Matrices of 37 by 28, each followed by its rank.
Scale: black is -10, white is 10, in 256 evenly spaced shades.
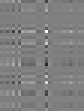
one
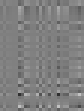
one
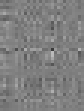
three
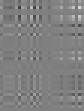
one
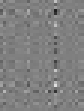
two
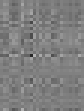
two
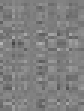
three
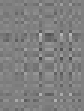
two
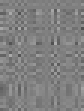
two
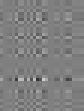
one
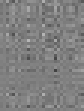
three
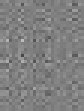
three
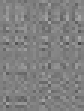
three
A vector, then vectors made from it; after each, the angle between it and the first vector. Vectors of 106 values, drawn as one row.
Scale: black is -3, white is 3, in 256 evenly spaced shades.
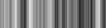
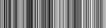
partly opposed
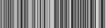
partly aligned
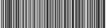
orthogonal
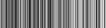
partly opposed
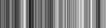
nearly opposite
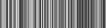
partly aligned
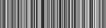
orthogonal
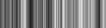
nearly opposite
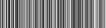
orthogonal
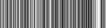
partly aligned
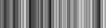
nearly opposite
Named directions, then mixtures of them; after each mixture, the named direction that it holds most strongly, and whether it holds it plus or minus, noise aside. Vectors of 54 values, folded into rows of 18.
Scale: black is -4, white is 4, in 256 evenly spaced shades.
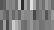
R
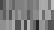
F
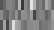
R, plus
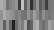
R, minus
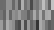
F, plus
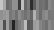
R, minus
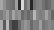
R, minus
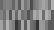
F, plus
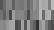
F, plus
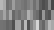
F, minus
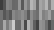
F, plus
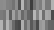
R, minus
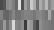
R, plus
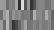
R, minus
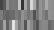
R, plus
